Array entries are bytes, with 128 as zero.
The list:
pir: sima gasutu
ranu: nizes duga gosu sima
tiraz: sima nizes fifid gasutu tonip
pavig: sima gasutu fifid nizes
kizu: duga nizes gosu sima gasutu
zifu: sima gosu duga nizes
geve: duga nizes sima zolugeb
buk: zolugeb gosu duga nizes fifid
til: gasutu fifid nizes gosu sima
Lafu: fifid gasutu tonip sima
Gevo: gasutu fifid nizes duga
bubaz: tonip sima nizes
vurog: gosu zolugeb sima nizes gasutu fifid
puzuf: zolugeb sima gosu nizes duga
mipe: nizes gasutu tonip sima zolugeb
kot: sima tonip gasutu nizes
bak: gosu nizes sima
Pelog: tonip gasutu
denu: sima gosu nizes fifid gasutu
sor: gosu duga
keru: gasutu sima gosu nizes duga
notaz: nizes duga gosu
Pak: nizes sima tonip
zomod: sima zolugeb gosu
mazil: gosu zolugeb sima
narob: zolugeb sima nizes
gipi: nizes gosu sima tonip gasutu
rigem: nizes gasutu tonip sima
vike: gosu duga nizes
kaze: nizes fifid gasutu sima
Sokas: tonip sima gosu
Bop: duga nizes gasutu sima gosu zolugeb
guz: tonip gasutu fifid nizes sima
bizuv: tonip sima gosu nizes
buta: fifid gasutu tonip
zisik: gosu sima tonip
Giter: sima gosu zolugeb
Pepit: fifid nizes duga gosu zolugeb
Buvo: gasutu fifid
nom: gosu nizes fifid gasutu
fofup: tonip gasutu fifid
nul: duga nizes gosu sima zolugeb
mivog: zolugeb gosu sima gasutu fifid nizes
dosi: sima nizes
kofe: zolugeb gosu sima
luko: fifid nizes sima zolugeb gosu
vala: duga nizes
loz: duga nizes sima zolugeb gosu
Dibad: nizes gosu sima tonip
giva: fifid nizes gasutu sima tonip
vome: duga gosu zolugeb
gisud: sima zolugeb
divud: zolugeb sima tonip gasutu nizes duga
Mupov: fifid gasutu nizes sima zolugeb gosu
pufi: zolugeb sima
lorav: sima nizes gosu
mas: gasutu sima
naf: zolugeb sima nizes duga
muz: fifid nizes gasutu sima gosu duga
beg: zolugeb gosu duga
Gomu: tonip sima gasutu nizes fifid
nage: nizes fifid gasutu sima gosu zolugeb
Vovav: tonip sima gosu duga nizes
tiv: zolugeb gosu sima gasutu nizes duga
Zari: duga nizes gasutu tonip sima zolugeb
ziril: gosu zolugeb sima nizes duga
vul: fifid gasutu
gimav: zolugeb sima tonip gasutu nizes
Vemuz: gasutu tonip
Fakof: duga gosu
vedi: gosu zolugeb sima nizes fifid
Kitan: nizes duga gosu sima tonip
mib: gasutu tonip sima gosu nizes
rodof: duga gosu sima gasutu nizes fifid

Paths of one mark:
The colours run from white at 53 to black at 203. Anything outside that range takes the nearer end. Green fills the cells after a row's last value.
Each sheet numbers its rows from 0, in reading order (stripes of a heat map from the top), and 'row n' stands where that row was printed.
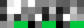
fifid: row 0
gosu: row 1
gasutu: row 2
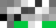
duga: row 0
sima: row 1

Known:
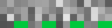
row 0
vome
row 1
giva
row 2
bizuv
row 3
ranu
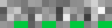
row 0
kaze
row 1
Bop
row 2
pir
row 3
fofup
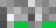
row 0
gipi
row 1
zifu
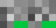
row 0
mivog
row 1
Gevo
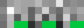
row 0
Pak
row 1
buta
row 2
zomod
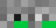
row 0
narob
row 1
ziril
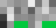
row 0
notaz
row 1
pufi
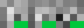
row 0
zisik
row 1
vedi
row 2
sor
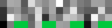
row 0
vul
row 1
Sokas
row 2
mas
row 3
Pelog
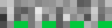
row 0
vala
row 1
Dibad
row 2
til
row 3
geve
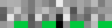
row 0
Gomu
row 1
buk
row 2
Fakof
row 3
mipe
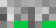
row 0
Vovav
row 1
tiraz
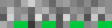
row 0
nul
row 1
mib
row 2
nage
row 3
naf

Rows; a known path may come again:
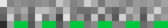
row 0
zomod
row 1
vedi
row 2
vike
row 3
gimav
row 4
tiv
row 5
vurog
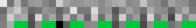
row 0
mazil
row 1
nage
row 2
Vemuz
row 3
Kitan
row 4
mivog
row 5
luko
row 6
muz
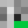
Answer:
bubaz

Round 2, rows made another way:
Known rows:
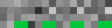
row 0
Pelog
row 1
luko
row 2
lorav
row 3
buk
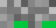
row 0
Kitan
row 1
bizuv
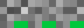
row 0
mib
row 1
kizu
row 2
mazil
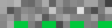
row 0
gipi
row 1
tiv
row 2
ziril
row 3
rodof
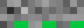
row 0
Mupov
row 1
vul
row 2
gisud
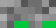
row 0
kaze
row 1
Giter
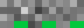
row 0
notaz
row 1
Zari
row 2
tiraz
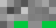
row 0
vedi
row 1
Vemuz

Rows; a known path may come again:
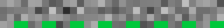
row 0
fofup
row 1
vurog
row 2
Mupov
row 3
pir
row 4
Gevo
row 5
Bop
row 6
divud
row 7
Gomu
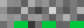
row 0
mazil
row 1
loz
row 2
vome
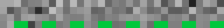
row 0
gipi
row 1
luko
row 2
Pak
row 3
rigem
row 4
dosi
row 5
pufi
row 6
til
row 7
mas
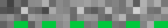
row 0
Pepit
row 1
zomod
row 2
sor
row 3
Fakof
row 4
puzuf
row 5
zisik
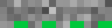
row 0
buta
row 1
lorav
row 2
Pelog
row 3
kaze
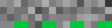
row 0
tiraz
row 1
gimav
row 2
denu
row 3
kofe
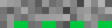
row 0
kizu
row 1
gisud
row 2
nage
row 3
Dibad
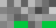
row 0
Kitan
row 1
vedi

